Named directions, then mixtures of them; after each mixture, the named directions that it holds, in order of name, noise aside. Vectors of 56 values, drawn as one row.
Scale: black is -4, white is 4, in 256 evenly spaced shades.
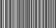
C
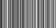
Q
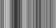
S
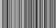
Q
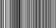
C, S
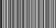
C, Q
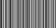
C, Q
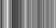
Q, S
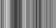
S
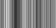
S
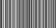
C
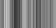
S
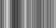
Q, S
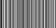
C, Q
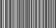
C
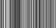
C, S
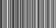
Q
